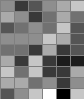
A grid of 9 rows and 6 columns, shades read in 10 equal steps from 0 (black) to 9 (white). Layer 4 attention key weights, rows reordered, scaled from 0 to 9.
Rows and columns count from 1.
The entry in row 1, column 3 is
3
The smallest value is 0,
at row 9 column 5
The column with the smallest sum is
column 5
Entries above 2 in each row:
5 5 6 6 4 2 4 5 5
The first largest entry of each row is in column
6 1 5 4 4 3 1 1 4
